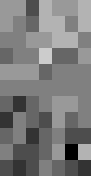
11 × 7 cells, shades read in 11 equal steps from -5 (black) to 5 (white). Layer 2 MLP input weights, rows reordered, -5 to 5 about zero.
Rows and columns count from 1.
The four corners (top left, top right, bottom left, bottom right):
1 2 -2 -3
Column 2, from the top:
1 0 0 0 1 0 -3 0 0 -2 -3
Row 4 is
-1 0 0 3 -1 -1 1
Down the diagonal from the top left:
1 0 1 3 0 0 0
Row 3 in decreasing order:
2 2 1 1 0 0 0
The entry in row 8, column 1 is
-3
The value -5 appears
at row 10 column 6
